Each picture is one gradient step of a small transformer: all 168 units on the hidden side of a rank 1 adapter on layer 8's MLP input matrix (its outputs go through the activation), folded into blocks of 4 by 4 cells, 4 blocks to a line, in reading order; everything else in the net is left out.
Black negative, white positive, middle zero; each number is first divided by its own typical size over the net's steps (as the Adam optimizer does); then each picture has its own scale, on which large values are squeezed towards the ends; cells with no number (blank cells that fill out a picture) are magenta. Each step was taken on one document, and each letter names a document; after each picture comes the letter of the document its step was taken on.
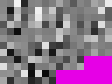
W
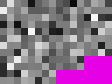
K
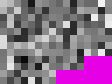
K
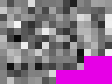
K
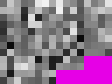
W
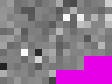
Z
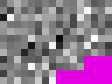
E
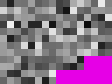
K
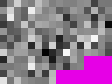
E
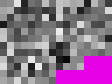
W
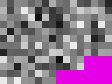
W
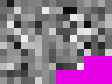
K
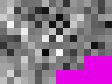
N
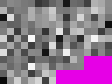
E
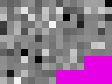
Z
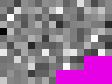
E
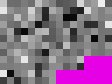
N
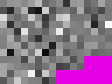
N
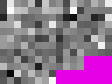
Z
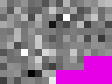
Z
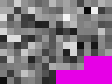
E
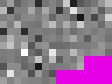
Z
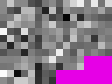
Z
